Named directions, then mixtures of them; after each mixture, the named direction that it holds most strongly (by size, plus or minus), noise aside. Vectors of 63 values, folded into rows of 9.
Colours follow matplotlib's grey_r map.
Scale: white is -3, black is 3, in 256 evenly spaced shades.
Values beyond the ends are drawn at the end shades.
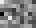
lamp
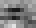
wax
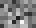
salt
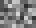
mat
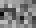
lamp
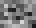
salt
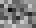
salt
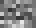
salt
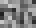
lamp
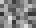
salt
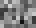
mat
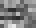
wax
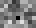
salt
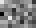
lamp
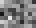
lamp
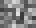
mat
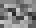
salt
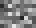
mat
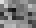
lamp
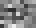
mat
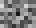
mat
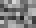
mat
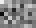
lamp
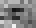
wax
